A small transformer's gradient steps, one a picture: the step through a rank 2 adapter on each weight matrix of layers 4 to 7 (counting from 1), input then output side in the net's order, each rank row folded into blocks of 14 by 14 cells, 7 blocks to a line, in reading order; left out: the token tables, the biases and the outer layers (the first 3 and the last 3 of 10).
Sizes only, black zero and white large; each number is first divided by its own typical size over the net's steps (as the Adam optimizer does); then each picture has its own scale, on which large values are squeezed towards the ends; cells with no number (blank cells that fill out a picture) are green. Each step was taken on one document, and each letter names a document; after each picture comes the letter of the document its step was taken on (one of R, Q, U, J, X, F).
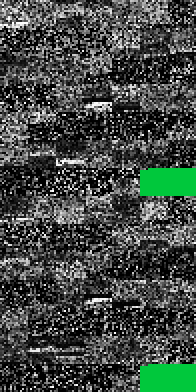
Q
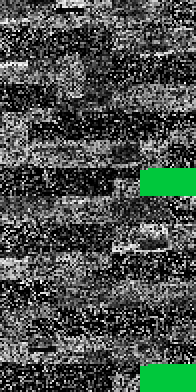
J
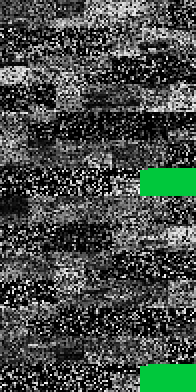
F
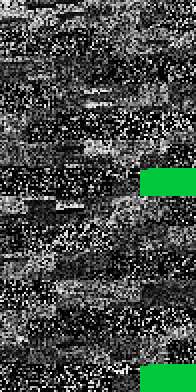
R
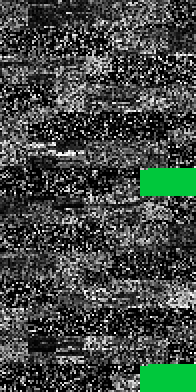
Q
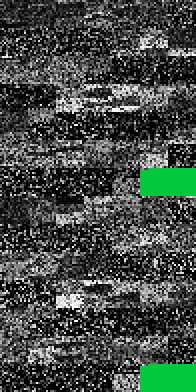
J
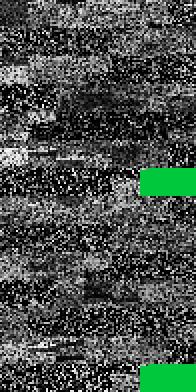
F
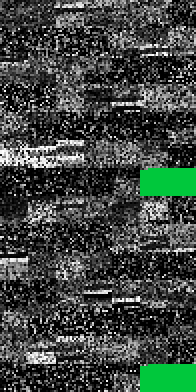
J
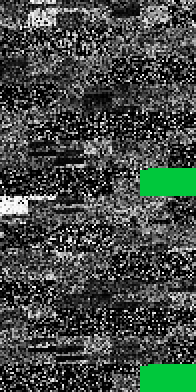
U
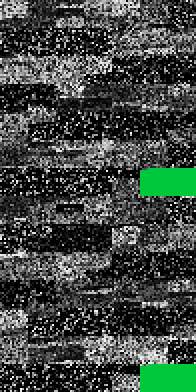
Q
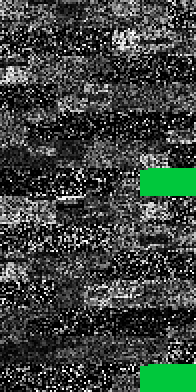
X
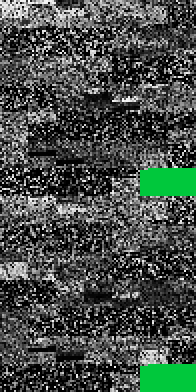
U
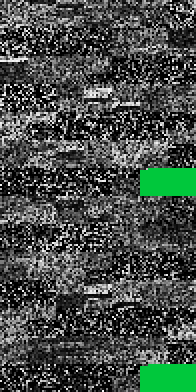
R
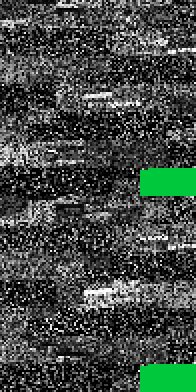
Q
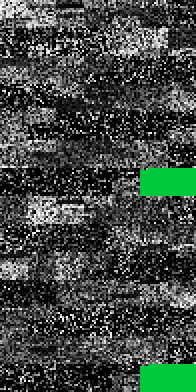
Q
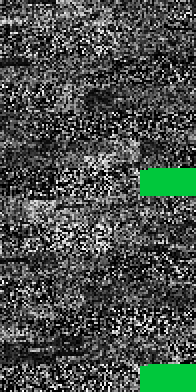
F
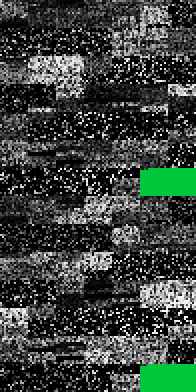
J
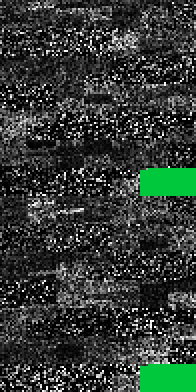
X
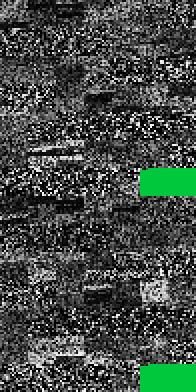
F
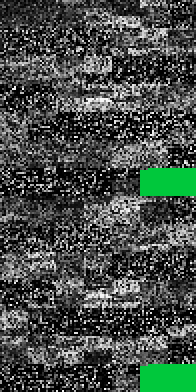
R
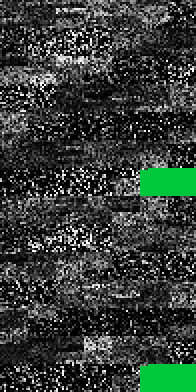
X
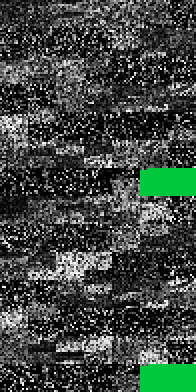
Q
